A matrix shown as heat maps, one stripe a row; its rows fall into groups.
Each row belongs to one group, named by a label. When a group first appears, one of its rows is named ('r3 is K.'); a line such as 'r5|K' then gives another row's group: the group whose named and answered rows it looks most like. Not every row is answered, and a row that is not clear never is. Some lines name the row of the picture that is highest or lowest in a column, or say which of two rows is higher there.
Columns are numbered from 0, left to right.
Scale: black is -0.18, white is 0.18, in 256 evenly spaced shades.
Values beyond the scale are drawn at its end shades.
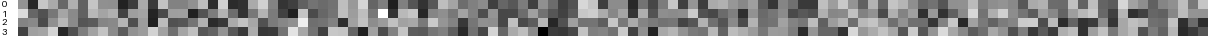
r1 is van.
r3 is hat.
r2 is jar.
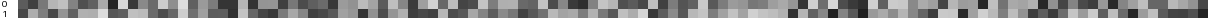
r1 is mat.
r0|jar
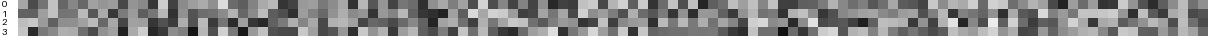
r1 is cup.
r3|van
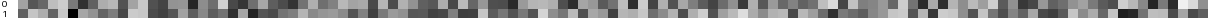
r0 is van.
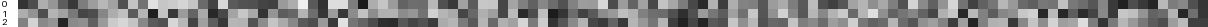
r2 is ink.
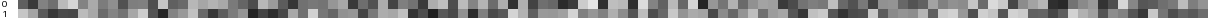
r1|mat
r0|van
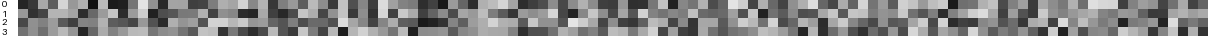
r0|cup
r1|van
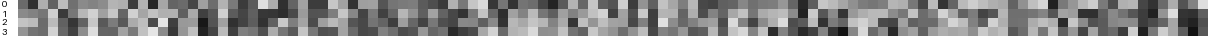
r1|hat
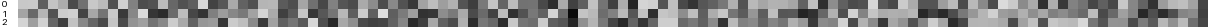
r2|ink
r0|jar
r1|van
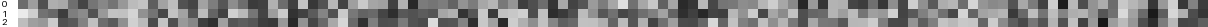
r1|ink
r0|jar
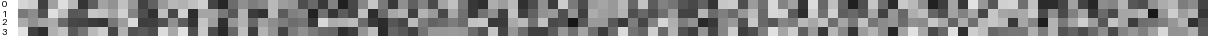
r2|ink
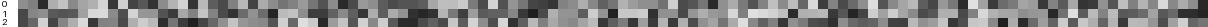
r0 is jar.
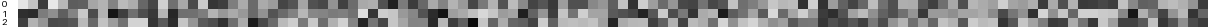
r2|mat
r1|cup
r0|jar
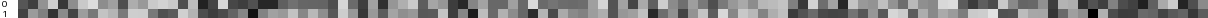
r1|mat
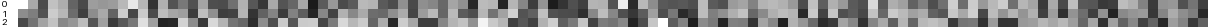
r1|jar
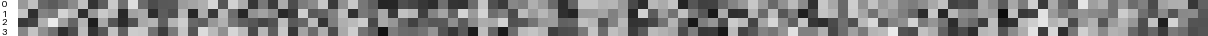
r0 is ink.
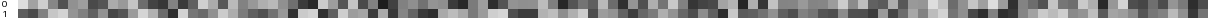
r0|ink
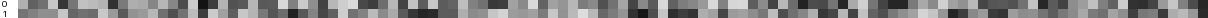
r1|cup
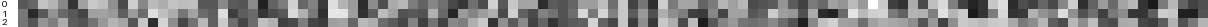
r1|hat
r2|van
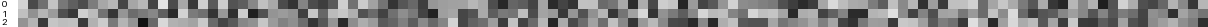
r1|mat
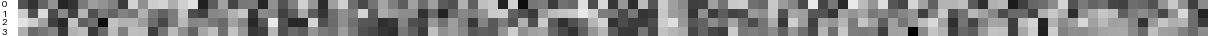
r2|ink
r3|ink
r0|hat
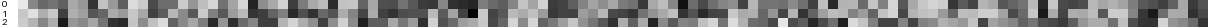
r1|ink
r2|hat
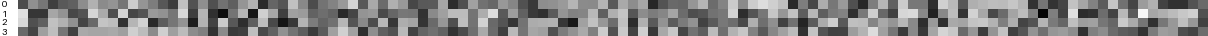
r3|hat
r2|van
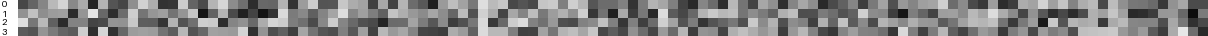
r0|cup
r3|cup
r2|ink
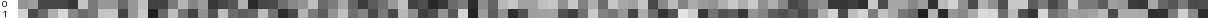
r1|van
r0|mat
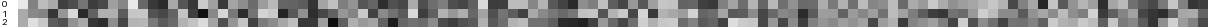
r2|ink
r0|ink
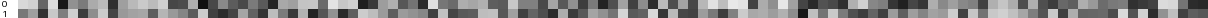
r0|hat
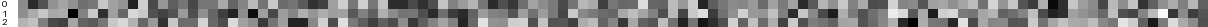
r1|mat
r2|ink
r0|van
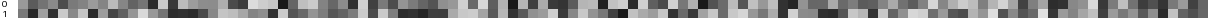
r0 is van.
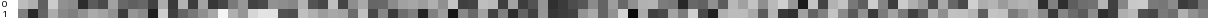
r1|van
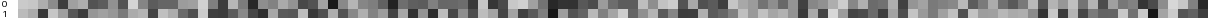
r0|ink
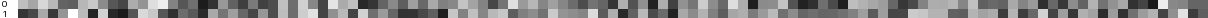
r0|hat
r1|cup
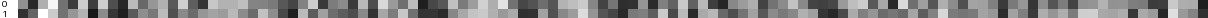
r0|cup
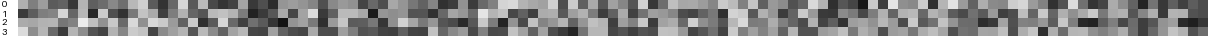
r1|cup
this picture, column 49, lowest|1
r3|ink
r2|hat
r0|mat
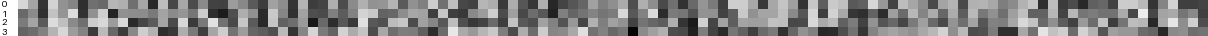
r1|jar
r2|jar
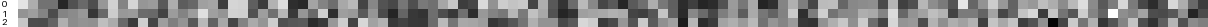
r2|van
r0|ink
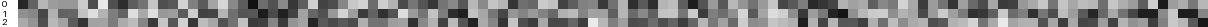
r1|hat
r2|jar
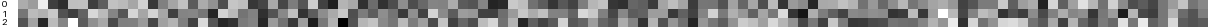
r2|jar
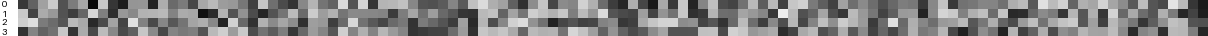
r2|ink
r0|cup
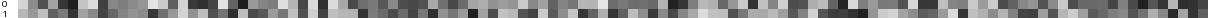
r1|mat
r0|hat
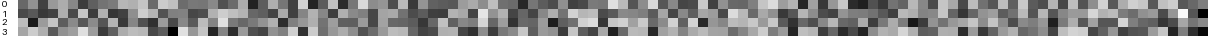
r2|van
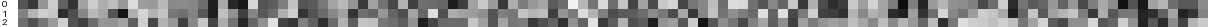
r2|van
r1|hat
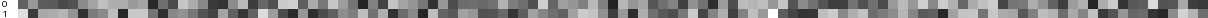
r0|mat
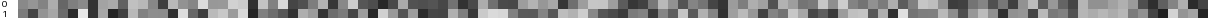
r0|ink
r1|cup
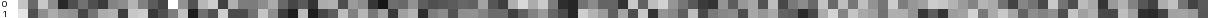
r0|ink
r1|van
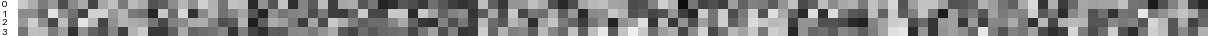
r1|jar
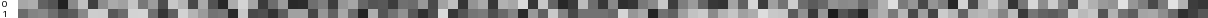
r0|ink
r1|mat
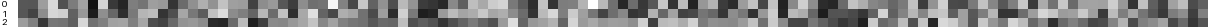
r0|cup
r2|mat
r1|cup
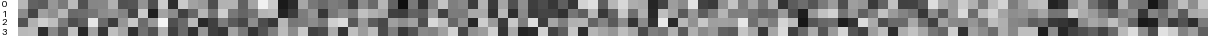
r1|van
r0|van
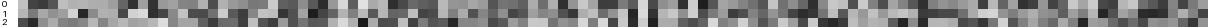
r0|van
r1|van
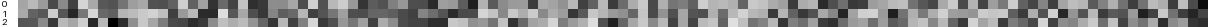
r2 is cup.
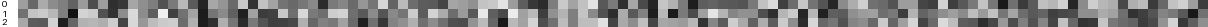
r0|cup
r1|hat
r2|hat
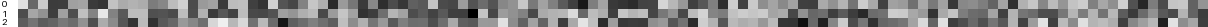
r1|mat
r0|ink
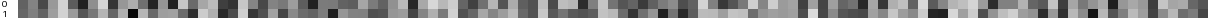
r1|jar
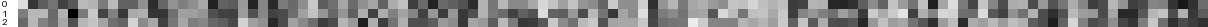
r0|mat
